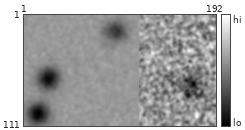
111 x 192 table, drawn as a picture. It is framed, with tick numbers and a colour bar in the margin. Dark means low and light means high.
Calmest part: top left. Lone odd cells: none. Seam: vertical, 60% of the way across, the left part calmer. Odd rows or columns: none. Dips: four. Mirror symmetry: none. Histogram: skewed, a long tail of low values.
